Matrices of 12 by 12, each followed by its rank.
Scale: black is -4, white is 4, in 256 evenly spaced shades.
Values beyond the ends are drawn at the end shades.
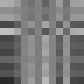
one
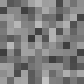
full rank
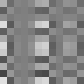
one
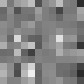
two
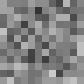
full rank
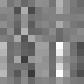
two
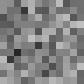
full rank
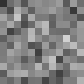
full rank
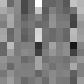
two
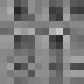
two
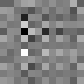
two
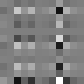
one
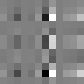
one
